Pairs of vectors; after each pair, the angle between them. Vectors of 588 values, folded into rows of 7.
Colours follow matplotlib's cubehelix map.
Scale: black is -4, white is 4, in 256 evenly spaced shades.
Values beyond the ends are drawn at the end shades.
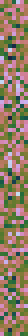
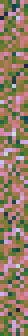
orthogonal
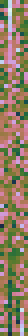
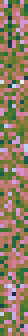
partly opposed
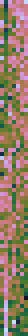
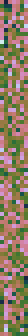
partly aligned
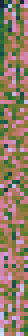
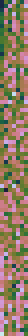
nearly parallel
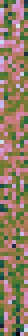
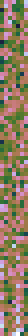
nearly opposite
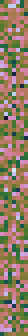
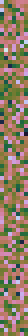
orthogonal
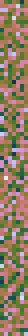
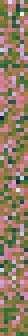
partly opposed
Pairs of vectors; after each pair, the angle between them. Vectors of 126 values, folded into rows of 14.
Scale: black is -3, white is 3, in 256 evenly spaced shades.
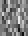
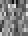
orthogonal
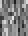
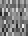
orthogonal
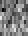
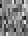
partly opposed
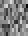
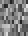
nearly opposite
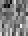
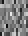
partly opposed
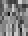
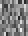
partly opposed
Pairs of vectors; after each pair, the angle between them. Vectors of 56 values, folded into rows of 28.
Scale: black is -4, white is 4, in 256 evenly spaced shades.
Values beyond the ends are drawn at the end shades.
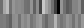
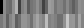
orthogonal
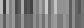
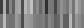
nearly opposite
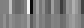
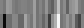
orthogonal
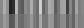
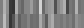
nearly parallel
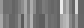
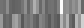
partly aligned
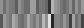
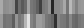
orthogonal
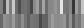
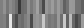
orthogonal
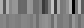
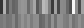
nearly opposite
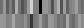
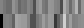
orthogonal
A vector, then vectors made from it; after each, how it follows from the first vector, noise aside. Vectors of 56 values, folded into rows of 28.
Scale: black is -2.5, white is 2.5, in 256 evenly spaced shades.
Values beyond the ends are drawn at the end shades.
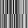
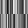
sign-scrambled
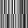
negated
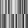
sign-scrambled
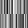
sign-scrambled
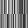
negated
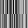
copied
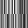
negated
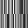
negated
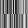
copied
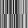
copied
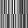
negated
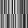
negated
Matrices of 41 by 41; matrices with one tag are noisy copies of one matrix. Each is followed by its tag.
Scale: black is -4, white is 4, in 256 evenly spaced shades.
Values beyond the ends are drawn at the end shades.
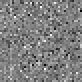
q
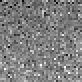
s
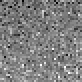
s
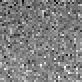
s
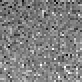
s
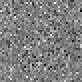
q
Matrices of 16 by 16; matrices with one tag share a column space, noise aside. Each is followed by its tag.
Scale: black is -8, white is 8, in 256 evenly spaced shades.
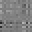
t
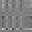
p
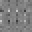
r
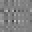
r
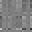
p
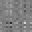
t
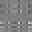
t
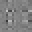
r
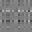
r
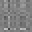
p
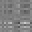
t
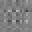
r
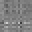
t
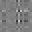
r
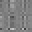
p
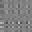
t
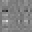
r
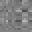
r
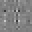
r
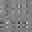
t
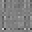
p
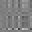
p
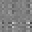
t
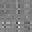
t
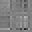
p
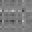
r
